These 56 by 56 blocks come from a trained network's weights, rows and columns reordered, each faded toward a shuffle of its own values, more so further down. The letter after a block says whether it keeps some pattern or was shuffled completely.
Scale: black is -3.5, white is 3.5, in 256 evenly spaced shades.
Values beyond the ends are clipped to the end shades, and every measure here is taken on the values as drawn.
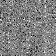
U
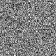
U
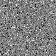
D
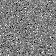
D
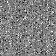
U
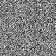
U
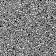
D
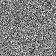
D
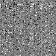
U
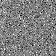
D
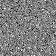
D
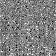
U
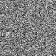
U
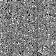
U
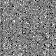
U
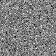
U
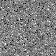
D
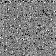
U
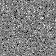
D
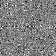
U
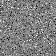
D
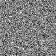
U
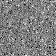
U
